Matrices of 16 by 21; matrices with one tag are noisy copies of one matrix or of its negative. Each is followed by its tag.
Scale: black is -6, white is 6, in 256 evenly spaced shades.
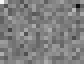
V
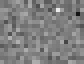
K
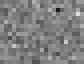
K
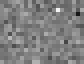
K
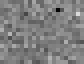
K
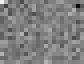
V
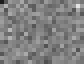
V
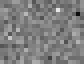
K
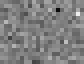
K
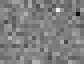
K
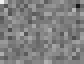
V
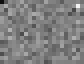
V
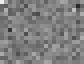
V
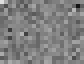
V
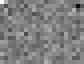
V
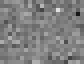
K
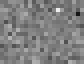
K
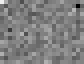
V
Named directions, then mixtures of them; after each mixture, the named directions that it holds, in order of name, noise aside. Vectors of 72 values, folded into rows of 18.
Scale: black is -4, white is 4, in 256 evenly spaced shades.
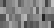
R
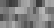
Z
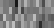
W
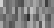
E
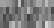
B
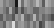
B, W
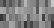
R, Z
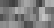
Z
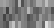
B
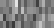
W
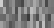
E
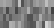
B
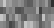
R, Z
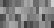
R, Z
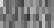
E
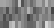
B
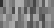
E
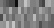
W, Z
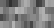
Z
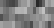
Z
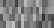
R, W
